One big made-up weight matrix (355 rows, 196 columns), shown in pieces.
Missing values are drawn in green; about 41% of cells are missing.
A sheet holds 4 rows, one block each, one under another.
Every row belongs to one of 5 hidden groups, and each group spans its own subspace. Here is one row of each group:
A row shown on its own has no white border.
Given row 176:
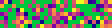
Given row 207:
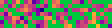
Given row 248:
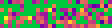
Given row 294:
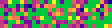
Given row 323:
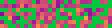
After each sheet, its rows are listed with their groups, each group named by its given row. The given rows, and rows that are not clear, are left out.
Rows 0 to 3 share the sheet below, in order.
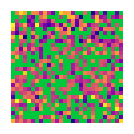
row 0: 294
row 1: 176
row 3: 207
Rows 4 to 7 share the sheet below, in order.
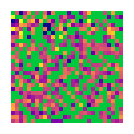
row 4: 323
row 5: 176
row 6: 248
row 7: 323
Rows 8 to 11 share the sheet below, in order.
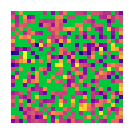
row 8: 294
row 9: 323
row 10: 248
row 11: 207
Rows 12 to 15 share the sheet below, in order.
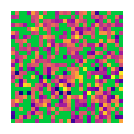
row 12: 294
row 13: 294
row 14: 207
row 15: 207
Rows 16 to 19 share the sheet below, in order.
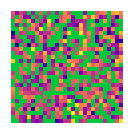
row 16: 248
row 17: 207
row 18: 248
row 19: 294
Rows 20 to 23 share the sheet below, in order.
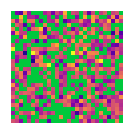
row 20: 248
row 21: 323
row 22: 176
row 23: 176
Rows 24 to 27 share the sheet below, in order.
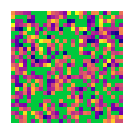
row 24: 323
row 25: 176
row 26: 323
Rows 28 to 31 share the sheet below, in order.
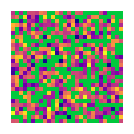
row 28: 294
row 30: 323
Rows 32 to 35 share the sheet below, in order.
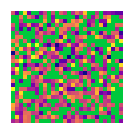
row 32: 248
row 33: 294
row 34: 248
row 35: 323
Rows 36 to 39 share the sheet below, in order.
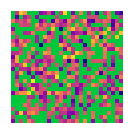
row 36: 294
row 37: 294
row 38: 294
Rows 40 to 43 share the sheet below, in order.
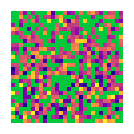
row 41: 176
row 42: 323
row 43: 207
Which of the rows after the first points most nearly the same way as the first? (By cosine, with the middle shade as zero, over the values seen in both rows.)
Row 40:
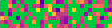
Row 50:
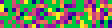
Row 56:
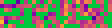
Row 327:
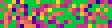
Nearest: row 50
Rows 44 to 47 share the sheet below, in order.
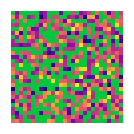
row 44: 294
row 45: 176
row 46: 176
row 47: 248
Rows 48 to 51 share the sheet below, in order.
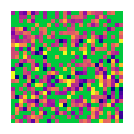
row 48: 248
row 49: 176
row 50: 248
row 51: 248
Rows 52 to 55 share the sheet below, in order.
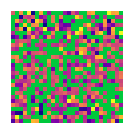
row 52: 248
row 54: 176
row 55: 323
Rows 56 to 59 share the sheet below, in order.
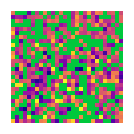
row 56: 207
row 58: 176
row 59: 323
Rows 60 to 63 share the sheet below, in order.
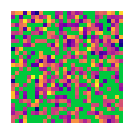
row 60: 248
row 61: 323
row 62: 323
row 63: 294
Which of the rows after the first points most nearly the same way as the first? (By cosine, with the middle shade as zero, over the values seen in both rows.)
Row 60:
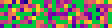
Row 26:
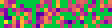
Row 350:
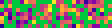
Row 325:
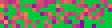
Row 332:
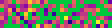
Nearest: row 332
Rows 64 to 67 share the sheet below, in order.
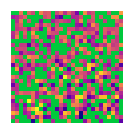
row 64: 323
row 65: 207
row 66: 248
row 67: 176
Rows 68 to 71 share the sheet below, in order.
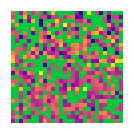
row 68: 176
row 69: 207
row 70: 294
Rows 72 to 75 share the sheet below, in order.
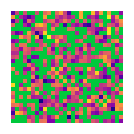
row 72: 176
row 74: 294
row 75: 294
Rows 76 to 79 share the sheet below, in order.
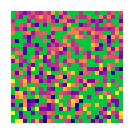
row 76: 294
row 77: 248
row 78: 294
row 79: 294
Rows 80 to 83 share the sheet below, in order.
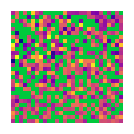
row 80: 323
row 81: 248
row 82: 248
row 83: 207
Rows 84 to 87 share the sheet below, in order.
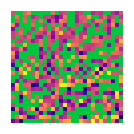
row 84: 207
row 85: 323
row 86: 294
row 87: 294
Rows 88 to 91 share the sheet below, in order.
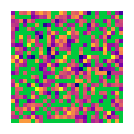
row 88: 176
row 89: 176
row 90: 176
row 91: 294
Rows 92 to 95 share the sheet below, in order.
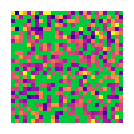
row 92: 248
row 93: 207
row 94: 176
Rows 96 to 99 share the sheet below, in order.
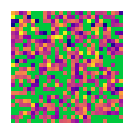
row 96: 323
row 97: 323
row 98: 207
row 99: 176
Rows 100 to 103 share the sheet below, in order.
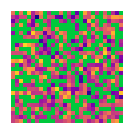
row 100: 323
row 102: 207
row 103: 294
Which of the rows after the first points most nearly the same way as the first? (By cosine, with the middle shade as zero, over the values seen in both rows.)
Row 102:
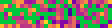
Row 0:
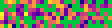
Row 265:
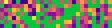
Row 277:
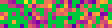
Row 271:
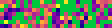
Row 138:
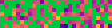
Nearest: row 271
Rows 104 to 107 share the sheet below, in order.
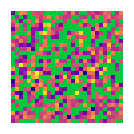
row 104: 323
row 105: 176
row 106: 294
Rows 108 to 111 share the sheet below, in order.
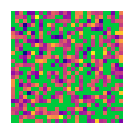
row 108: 323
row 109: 323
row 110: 294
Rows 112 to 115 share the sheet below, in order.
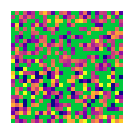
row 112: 207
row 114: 248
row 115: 294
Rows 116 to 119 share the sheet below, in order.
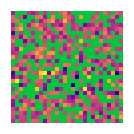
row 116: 248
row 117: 176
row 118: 294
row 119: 248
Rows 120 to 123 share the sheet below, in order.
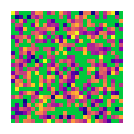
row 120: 207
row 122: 294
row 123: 176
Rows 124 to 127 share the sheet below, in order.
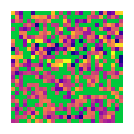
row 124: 294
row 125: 323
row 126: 207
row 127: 176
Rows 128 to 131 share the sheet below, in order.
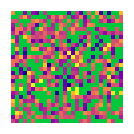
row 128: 294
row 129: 294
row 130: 294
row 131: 248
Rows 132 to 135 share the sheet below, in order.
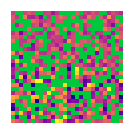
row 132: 294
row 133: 323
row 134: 176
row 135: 323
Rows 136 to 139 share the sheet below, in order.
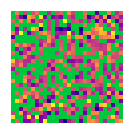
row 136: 294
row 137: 248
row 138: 294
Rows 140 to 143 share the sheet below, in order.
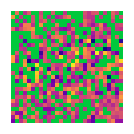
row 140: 323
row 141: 207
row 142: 248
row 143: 323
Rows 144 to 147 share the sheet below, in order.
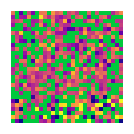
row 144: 294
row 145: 294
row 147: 207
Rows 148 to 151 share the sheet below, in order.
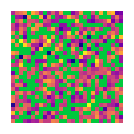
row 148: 294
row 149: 248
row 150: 323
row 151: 323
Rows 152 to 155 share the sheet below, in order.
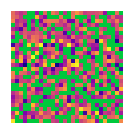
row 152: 323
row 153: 294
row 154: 294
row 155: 323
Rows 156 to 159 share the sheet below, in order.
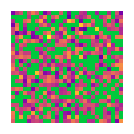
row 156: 323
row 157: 294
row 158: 294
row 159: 294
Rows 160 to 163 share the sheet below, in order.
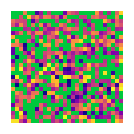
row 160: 207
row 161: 176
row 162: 248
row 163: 323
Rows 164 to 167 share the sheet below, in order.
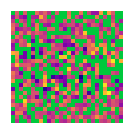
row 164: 294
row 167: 176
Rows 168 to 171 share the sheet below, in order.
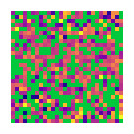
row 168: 248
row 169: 207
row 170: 323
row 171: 248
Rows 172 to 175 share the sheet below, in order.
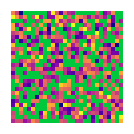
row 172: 323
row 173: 248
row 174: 323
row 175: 248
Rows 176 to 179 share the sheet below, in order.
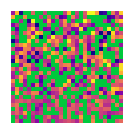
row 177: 207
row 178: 323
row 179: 176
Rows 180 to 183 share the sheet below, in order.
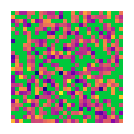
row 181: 207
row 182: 323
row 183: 207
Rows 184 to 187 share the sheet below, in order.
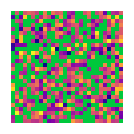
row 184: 248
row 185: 248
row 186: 207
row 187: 248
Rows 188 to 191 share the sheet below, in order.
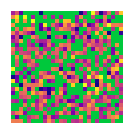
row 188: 176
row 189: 294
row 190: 323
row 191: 323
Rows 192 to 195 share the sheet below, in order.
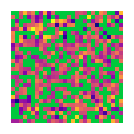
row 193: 248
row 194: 176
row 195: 207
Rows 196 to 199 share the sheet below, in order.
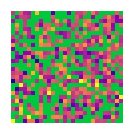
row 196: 207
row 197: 176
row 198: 323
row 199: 207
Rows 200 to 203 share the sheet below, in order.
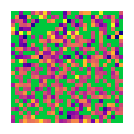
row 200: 294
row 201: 294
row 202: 294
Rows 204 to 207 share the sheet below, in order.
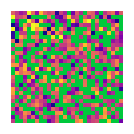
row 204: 323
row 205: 248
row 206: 248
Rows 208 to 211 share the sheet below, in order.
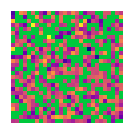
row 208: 323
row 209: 323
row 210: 248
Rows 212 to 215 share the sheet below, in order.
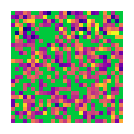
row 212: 323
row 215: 248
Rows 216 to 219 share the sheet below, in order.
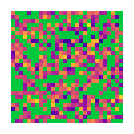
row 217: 294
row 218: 176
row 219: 294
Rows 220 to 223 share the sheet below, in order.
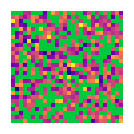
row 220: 323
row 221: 248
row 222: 323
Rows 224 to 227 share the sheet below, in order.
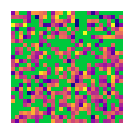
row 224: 294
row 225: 294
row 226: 294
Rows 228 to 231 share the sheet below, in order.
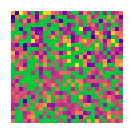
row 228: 248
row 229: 294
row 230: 294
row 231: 176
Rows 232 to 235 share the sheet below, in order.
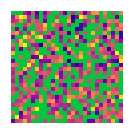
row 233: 294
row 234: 176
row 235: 323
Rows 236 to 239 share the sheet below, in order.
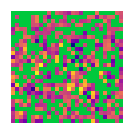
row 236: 294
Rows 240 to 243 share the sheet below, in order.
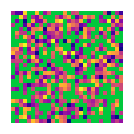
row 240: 248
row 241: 176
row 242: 323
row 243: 323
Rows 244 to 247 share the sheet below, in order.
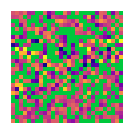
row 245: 248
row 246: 323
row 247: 248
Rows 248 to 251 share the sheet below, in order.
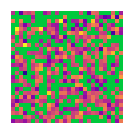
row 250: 176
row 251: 248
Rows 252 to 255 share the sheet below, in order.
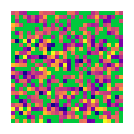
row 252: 294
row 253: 248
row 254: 176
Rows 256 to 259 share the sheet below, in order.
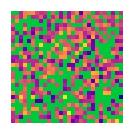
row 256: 176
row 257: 248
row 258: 207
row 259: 294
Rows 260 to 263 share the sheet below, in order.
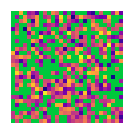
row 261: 294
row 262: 207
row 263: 248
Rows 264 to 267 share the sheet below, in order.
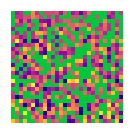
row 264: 176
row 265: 248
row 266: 207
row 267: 248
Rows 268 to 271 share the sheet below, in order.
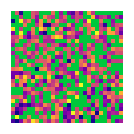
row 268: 323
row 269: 176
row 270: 248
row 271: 323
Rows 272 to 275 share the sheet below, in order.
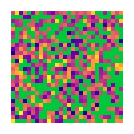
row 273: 323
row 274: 176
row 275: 323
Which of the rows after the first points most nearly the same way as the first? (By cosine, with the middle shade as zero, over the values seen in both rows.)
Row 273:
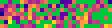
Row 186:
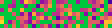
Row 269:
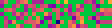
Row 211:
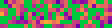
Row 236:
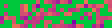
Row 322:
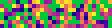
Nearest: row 186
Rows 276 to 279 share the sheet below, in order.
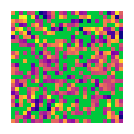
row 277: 207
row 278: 323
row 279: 248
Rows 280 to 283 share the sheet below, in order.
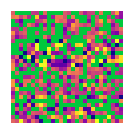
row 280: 323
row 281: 323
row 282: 323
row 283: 176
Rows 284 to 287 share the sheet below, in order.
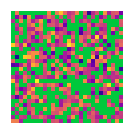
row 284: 176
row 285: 323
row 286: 294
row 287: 248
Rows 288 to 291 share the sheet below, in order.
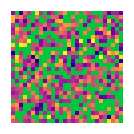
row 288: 248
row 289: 207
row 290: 248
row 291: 176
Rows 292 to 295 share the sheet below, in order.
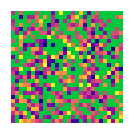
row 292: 176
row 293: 294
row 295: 294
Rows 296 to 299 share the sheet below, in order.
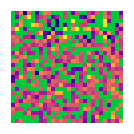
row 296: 176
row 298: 323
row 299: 248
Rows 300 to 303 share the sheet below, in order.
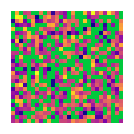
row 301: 248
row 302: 248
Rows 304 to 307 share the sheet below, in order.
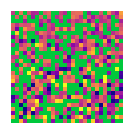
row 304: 323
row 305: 294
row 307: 323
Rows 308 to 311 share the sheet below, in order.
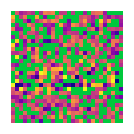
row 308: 323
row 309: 248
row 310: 294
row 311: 176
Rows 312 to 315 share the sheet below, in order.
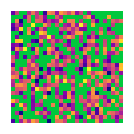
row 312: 323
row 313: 248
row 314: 176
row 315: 323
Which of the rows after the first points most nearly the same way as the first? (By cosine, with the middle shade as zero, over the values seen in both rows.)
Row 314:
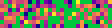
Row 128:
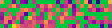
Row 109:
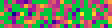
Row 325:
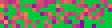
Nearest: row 128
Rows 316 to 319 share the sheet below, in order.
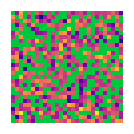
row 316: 294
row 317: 207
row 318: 176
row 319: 323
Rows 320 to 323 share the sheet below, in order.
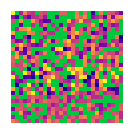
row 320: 207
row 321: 248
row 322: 323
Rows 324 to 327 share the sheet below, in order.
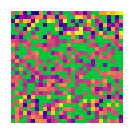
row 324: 248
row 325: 323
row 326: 323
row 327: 248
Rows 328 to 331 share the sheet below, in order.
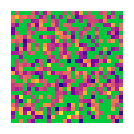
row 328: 207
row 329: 176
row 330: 294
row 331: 176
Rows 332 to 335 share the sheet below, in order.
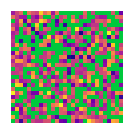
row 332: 176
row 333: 294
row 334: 323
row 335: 207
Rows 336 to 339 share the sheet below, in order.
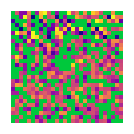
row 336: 323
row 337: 248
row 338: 248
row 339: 176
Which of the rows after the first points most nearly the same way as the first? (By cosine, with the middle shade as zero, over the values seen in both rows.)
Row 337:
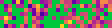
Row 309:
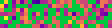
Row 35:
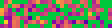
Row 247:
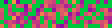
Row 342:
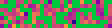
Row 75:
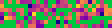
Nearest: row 309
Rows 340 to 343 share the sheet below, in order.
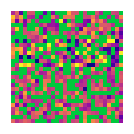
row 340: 248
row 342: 294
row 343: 248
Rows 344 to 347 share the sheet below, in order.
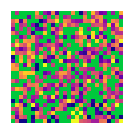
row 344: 176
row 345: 207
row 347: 294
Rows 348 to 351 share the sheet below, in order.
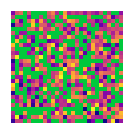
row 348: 323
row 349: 248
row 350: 207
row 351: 323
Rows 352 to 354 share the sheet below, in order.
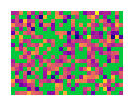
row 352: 294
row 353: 248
